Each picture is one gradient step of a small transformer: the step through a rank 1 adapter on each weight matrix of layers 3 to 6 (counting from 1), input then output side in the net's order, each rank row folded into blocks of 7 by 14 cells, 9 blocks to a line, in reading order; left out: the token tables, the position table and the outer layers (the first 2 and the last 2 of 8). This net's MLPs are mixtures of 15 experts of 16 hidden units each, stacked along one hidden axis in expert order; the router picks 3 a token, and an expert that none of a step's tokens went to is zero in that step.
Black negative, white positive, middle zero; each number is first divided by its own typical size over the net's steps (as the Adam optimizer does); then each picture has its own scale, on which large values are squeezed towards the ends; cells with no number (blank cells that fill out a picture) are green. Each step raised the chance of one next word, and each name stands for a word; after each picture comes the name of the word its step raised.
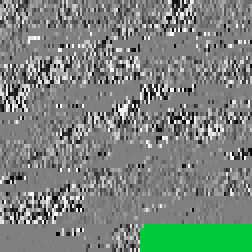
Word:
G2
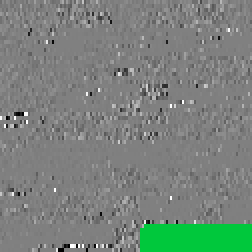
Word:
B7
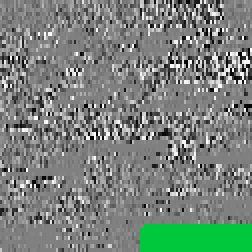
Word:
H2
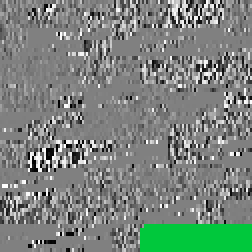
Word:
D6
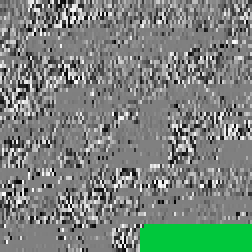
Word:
D6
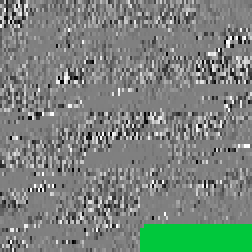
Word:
H2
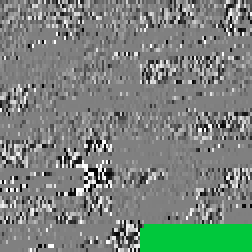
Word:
G2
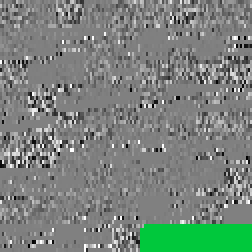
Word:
H2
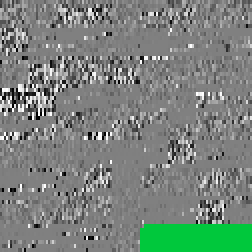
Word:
B7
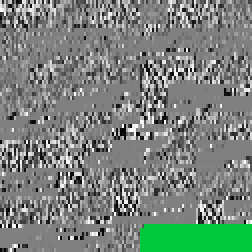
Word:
D6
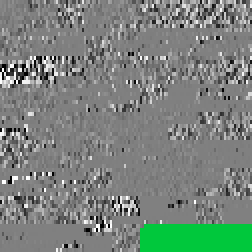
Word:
B7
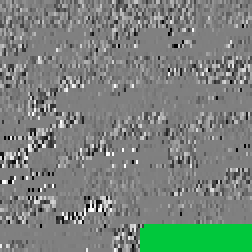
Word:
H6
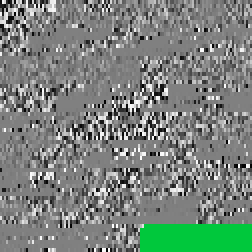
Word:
G2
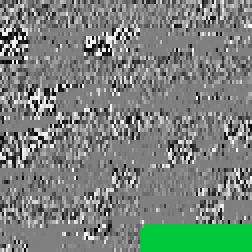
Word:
G2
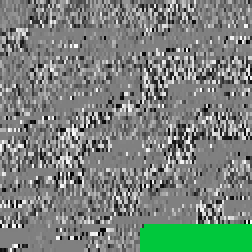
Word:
D6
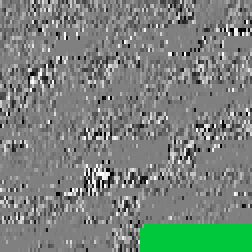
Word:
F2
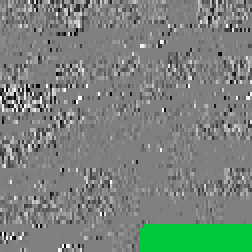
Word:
H6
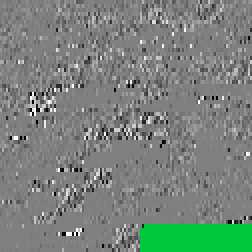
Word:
B7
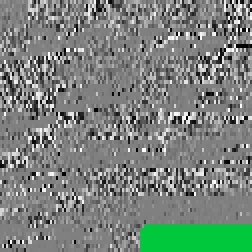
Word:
H2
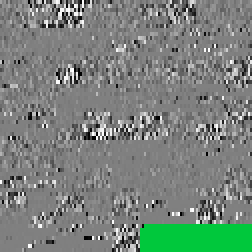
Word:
B7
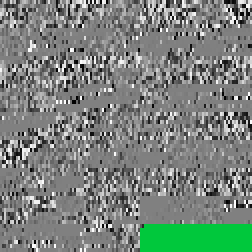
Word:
G2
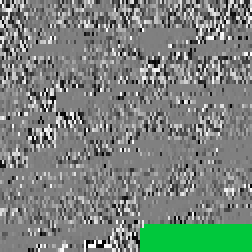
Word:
H2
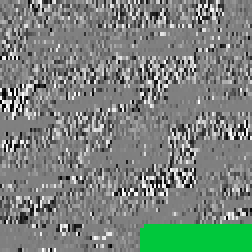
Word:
D6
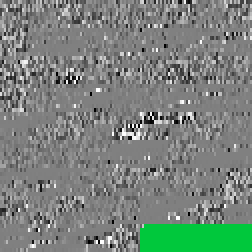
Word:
H2
